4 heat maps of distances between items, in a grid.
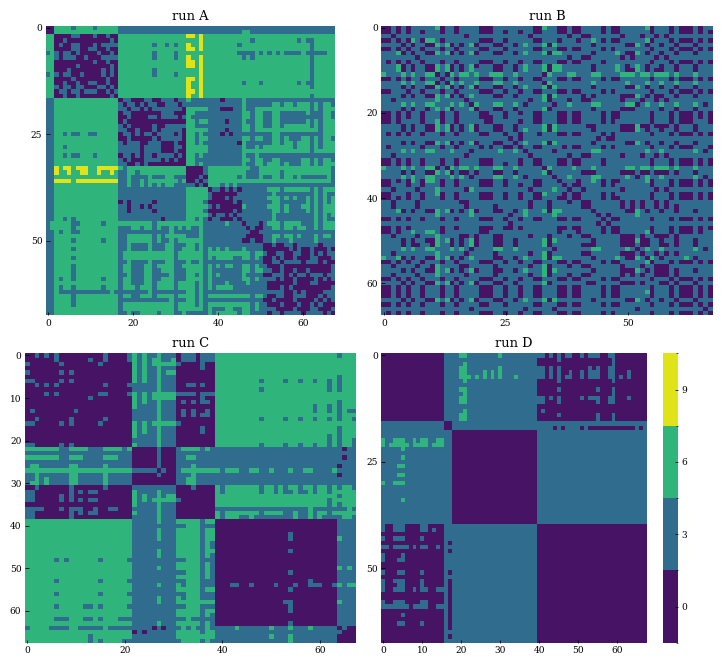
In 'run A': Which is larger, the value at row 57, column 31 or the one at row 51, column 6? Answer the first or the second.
the second
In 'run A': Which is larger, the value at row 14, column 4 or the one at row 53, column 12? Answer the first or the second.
the second
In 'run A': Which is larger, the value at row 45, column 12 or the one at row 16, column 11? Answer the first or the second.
the first
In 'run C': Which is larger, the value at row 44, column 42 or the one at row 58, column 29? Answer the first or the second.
the second
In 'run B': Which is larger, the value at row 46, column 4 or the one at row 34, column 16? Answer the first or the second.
the first
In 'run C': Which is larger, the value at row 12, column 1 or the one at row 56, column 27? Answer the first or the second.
the second
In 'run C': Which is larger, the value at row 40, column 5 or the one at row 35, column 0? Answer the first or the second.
the first
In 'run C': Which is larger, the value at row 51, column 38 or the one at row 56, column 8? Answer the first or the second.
the second
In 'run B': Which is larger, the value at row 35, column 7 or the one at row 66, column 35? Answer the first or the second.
the first
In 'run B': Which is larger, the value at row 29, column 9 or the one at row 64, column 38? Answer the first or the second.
the first
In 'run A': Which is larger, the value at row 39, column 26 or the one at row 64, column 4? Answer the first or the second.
the second
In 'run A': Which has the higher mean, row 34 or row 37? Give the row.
34
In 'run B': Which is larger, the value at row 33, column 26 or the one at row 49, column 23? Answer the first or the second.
the first
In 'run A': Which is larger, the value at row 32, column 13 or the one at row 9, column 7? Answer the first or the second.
the first
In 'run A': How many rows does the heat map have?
68
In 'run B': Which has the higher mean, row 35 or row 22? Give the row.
35
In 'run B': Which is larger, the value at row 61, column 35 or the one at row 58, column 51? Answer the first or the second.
the first
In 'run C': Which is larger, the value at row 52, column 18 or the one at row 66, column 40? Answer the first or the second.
the first
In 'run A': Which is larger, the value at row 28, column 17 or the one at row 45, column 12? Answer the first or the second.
the second
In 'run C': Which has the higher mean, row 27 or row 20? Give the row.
27
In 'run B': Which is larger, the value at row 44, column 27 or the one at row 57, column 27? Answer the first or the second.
the first
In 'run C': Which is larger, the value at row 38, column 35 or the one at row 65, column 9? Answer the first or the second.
the second
